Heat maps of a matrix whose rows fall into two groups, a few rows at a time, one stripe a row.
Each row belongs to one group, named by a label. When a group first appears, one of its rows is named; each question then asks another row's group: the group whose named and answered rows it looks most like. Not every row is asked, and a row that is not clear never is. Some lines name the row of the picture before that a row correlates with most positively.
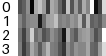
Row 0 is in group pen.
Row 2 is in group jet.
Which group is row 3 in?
jet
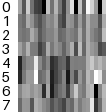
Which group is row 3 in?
jet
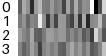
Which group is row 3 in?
jet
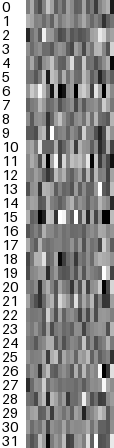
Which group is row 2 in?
pen
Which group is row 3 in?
jet
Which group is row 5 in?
jet
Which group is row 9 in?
jet
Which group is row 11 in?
jet
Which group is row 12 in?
jet
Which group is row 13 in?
pen
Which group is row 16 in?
pen
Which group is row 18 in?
pen
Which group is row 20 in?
pen
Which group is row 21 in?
pen
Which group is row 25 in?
jet
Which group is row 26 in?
pen
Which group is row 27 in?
pen
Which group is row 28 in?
jet
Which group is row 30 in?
jet
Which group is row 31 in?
jet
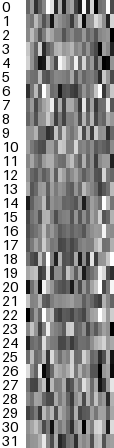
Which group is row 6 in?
pen
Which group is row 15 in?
pen
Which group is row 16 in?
pen
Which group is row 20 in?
pen
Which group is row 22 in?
pen
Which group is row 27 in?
jet
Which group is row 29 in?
pen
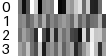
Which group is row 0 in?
jet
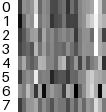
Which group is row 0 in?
pen
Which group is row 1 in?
pen
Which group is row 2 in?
pen
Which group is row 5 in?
pen
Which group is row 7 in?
pen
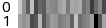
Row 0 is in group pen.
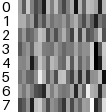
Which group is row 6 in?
jet
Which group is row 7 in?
pen
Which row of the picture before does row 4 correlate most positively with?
1
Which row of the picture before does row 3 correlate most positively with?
1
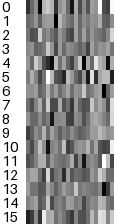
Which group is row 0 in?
pen
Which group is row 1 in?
pen
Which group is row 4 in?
jet
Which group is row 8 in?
jet
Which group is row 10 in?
jet
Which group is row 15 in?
pen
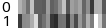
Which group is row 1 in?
pen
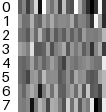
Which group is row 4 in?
jet
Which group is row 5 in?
jet
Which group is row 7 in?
pen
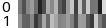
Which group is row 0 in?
jet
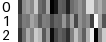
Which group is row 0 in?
pen
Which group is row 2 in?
pen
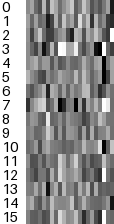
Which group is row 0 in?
jet
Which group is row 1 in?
jet
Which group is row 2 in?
jet
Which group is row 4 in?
pen
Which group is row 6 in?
jet
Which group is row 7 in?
pen
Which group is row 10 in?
pen
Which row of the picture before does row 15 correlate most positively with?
1
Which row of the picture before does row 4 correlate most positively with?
2
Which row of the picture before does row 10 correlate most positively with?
2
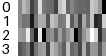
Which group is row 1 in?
pen
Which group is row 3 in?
pen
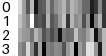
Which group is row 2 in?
pen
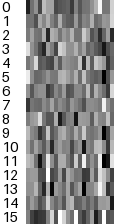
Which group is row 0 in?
pen
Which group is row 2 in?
jet
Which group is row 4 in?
jet
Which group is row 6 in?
jet
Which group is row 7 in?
pen
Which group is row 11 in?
pen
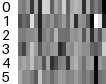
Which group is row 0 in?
jet
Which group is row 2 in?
jet
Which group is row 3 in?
jet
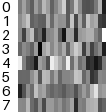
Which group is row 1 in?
jet
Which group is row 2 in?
jet
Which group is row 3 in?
jet
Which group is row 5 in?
jet
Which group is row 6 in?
pen
